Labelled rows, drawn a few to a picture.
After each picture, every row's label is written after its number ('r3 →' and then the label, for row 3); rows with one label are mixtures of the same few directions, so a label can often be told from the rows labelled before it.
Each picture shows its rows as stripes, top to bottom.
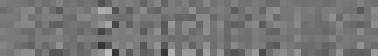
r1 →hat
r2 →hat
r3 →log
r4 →hat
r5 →hat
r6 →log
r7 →hat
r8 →hat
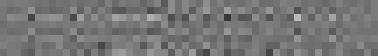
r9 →hat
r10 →log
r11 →log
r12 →hat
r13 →log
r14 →log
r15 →hat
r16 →log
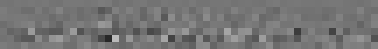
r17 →hat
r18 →hat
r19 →hat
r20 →hat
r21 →log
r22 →hat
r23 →log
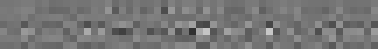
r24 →hat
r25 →hat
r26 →log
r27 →log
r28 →log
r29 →log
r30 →log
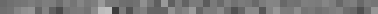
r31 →hat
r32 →hat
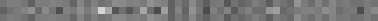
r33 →log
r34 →hat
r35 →log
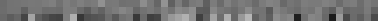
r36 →hat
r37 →log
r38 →log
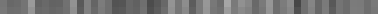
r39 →log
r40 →log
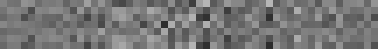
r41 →log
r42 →log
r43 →log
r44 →hat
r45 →hat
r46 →log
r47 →log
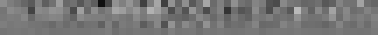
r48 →hat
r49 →log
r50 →log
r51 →hat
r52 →hat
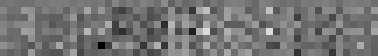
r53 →hat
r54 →log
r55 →log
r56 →hat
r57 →log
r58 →log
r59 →hat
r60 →log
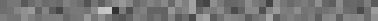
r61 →log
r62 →hat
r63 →log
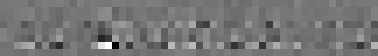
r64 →log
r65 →hat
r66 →hat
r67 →log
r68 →hat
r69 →hat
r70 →hat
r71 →log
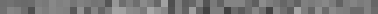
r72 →hat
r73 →log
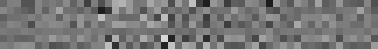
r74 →log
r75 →hat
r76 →hat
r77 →log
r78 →log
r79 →hat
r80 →hat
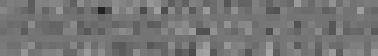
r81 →log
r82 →hat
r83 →hat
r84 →log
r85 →log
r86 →log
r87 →log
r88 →log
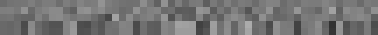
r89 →hat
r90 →log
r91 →hat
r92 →log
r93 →log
